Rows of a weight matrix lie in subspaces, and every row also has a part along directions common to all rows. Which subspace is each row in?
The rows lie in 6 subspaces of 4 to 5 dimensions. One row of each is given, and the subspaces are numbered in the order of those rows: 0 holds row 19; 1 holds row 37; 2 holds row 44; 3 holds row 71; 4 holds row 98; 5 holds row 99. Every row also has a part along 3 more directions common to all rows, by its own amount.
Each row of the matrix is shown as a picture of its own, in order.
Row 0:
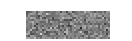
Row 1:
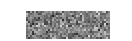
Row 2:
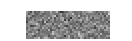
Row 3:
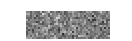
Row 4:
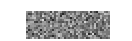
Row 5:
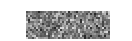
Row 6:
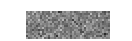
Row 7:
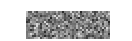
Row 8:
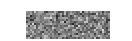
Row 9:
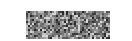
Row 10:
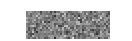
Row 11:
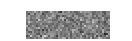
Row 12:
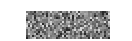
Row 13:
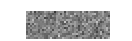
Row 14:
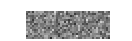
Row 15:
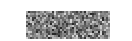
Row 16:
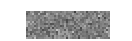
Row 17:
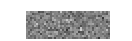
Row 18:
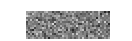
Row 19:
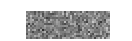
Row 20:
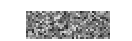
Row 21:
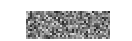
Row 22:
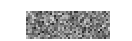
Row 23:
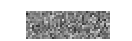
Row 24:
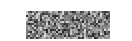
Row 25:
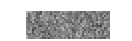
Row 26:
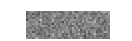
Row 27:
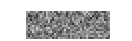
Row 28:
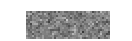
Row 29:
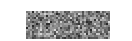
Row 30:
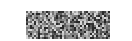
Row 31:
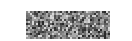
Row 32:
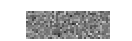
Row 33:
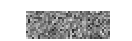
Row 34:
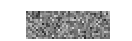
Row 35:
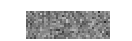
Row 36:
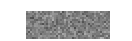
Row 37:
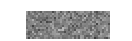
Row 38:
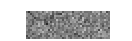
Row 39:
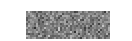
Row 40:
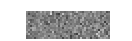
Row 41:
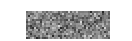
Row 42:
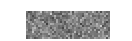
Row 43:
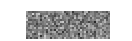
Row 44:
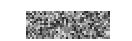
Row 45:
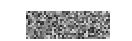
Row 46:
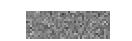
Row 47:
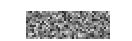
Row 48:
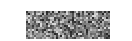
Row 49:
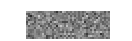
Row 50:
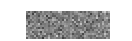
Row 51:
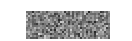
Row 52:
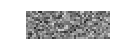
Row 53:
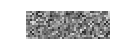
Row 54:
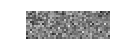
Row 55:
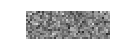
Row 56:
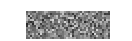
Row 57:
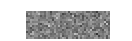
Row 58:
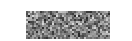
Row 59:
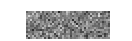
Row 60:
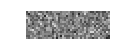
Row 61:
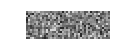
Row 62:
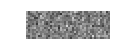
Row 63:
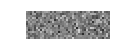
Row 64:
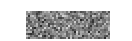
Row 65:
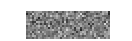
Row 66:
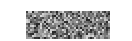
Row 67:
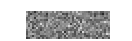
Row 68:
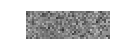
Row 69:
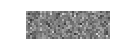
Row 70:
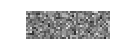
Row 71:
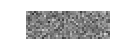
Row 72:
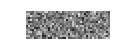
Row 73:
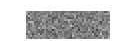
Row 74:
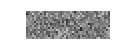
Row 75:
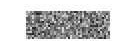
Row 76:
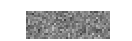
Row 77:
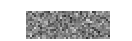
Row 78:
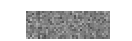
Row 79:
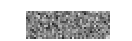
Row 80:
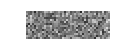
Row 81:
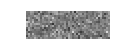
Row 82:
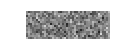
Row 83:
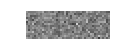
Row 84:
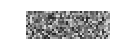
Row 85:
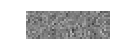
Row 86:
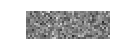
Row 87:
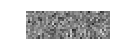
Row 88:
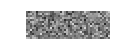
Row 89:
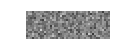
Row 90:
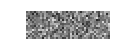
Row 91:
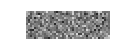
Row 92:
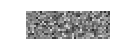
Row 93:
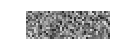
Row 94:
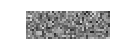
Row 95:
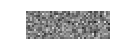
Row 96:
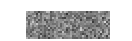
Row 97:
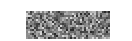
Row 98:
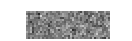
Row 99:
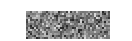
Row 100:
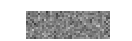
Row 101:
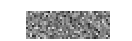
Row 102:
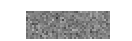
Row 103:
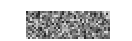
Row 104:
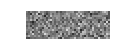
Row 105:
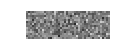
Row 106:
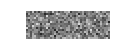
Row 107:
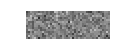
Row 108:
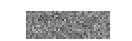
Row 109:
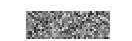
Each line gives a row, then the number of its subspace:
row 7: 1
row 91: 3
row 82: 0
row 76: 5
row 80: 0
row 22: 4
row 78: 5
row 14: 0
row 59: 3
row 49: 3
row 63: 0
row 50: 3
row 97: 3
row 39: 4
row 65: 2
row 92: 1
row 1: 4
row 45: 3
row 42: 4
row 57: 4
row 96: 2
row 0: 2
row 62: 4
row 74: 2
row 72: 3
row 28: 2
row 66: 1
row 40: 4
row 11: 3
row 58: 1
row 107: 3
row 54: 2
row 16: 2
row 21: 3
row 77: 1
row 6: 3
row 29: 1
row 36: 2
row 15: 0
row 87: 5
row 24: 5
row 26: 5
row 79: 3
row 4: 0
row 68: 1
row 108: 4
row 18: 3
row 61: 5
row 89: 0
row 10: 1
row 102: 4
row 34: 5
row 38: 4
